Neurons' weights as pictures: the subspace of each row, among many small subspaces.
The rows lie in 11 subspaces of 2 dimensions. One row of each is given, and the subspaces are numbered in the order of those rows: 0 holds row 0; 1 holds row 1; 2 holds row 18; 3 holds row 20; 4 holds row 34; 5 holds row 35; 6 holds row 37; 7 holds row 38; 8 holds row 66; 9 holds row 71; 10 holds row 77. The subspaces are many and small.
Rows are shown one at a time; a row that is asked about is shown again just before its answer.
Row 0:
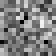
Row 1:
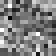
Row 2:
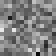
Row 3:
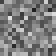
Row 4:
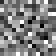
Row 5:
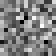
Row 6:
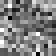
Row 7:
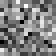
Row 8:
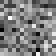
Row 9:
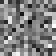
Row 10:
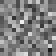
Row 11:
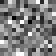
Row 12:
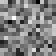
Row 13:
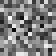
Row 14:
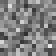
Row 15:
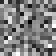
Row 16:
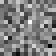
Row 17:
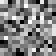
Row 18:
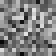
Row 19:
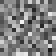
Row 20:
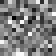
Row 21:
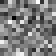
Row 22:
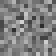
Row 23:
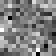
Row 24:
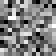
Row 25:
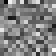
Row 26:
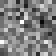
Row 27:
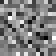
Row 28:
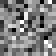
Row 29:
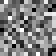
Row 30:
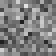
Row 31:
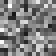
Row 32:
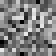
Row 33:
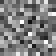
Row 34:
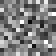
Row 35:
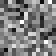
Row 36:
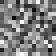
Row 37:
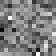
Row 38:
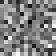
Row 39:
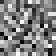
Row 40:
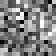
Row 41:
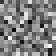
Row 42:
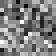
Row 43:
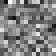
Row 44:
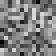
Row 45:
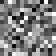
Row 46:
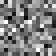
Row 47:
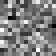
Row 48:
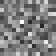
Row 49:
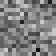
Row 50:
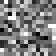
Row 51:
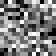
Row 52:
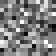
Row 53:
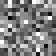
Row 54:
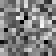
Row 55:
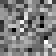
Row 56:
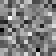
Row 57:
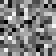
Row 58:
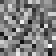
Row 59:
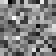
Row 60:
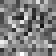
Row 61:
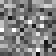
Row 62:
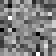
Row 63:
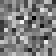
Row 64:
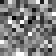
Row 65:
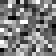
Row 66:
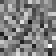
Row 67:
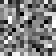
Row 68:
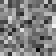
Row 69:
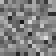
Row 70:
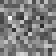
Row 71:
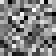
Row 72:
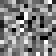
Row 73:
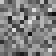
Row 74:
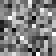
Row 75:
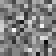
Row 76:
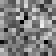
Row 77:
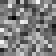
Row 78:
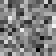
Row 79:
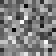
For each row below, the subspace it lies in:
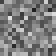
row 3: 9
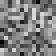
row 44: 2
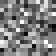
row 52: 4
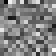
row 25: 9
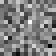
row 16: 7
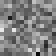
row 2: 6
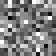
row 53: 2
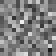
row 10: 10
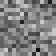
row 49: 5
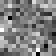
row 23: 6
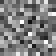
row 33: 4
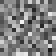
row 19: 10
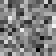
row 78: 7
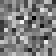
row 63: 0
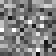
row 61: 5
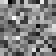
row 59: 9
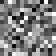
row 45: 9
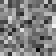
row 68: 7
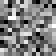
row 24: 10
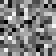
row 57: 8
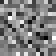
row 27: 4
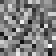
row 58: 8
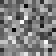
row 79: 1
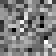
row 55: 5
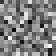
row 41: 8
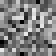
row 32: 2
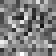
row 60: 2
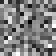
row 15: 7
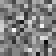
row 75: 6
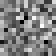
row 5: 0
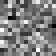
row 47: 10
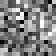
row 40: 6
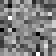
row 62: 1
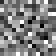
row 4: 4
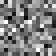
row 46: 8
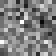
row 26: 0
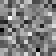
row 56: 10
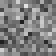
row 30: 1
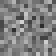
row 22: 6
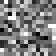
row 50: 4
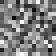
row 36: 10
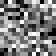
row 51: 5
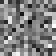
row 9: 7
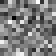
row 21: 3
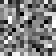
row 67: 7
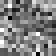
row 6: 1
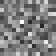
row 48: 4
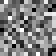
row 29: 9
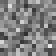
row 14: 8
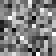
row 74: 0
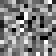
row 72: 6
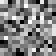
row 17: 3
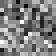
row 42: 1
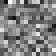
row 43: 9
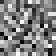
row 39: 8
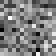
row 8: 5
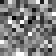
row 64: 3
